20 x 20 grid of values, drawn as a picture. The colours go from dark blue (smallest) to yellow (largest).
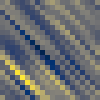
Grain: diagonal, down to the right. Roughest part: bottom left. Slope: none. Average level on the scale: 40%. Odd rows or columns: none. Calmest part: top right.
